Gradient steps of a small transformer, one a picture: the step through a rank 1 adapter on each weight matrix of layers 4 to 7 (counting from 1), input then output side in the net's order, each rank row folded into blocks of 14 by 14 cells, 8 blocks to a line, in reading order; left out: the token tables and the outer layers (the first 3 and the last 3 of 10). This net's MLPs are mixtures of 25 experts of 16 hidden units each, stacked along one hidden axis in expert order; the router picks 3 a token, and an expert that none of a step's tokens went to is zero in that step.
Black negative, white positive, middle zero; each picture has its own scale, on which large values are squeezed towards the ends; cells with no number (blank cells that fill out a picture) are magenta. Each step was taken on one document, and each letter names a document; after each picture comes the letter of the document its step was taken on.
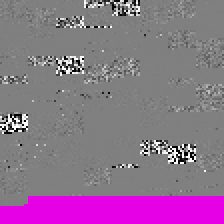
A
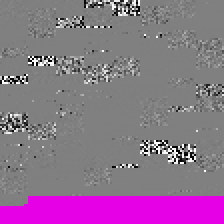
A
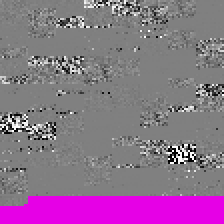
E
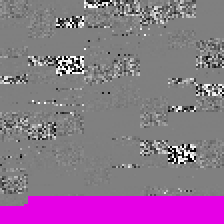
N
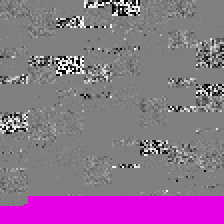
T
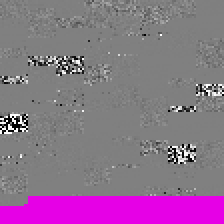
N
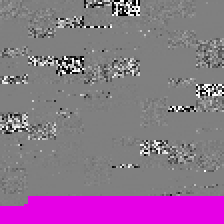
A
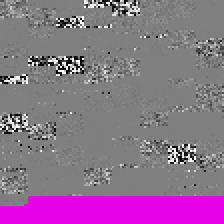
E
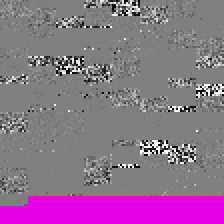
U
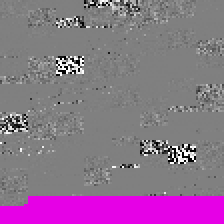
T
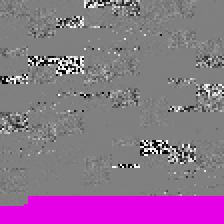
T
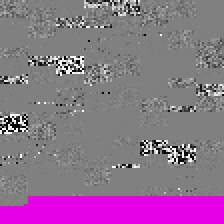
N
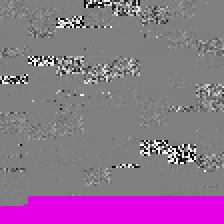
A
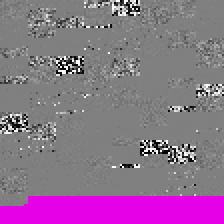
T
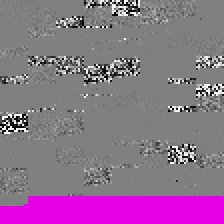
U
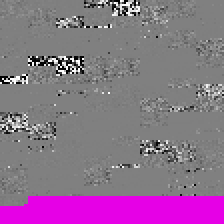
E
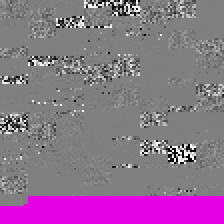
N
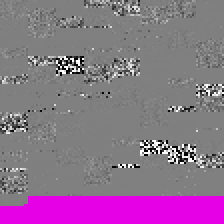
U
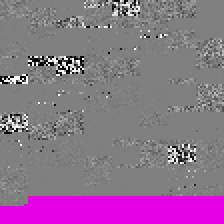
E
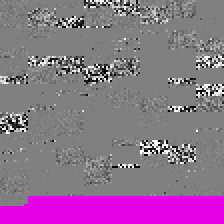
U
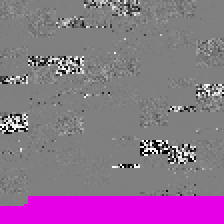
T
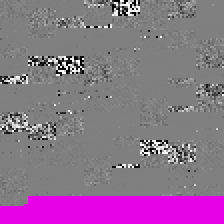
E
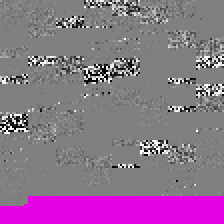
U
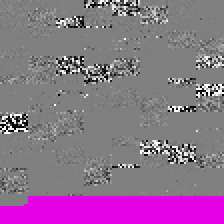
U
